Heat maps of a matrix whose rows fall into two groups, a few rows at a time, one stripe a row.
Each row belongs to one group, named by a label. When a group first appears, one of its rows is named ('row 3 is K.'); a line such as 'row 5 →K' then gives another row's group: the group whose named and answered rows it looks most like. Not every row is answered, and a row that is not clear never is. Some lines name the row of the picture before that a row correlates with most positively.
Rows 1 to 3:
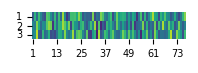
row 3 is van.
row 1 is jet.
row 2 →van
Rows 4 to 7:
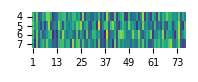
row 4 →van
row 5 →van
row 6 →van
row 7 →van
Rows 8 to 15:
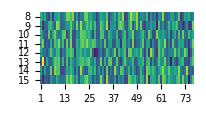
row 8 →van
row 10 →jet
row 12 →van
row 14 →van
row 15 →van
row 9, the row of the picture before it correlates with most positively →5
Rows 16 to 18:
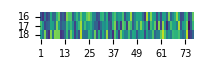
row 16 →van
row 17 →van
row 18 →van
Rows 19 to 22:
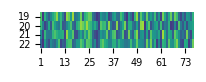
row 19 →van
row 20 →jet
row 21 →van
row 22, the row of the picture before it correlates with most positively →16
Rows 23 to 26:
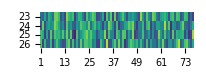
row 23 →van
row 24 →jet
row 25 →jet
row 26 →van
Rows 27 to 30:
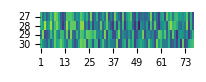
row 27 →van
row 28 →van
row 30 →jet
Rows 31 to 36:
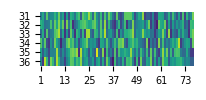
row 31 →jet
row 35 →van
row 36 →van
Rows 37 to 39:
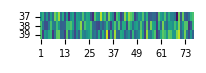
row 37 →jet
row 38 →van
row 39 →van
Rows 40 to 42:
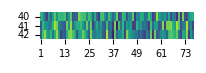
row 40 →jet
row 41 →van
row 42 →van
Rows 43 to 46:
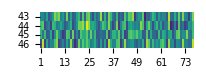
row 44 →jet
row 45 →van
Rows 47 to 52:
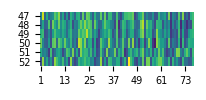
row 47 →jet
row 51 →van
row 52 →jet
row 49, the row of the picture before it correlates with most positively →44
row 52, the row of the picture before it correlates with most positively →46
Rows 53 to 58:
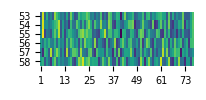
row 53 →jet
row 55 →jet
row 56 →van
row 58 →jet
